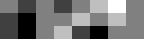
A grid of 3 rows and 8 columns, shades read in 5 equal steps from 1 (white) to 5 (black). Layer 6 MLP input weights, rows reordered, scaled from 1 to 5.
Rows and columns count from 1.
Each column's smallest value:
3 4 3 2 2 2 1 3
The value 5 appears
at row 2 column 2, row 3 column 2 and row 3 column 6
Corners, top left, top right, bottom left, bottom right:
3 3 4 3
